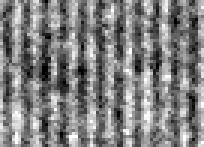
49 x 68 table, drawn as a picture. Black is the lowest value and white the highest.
Stripes: upright, repeating 11 times. Slope: none. Ninth with the lowest average: middle left. Grain: streaks running down.
